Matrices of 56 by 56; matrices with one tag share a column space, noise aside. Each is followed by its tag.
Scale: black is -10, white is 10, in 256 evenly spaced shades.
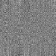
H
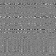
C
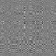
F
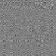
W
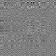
W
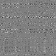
C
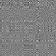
W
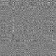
W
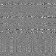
C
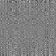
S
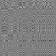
W
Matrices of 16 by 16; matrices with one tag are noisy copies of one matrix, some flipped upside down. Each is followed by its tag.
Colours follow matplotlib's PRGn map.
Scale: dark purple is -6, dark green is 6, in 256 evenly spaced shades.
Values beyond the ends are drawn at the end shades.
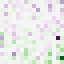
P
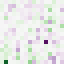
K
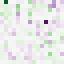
K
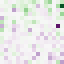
P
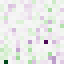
K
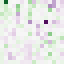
K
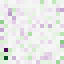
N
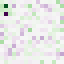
N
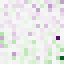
P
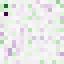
N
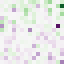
P
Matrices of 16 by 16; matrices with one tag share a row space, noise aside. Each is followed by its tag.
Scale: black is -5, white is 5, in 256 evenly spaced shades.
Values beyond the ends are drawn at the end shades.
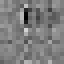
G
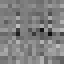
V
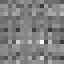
V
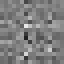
G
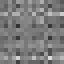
V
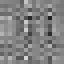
G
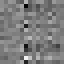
G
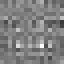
V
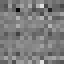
V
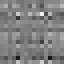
V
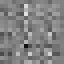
G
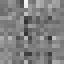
G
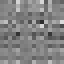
V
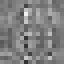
G
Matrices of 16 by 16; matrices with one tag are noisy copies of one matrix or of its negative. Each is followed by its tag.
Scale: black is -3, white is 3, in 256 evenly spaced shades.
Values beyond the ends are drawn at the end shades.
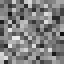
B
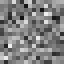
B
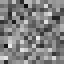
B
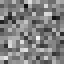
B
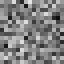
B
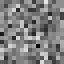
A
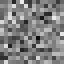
B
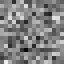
B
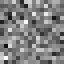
B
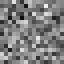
B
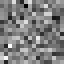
B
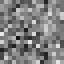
A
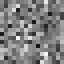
A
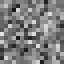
A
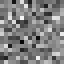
B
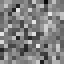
A
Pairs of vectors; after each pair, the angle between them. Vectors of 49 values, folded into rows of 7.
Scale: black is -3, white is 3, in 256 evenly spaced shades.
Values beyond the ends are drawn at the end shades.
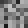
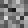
partly opposed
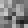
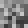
nearly parallel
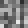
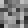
nearly opposite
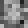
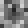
nearly opposite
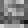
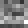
nearly opposite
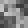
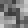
nearly opposite
